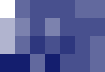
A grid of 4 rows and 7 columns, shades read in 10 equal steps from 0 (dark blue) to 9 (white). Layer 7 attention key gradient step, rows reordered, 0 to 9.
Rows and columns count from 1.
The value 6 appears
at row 2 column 1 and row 3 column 1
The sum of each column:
21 10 8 8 7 9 11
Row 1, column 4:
2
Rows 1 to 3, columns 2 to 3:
3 2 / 4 2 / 3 1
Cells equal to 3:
7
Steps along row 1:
down down same same up same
